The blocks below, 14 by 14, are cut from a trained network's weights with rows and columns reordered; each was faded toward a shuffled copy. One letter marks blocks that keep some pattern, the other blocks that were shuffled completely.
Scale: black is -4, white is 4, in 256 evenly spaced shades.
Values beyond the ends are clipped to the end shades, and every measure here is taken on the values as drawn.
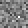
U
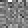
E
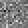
U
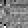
E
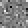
U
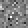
U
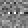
E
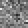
U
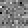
U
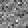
U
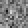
E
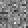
E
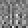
E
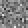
U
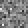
U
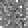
U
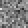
U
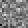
E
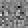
E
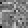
E
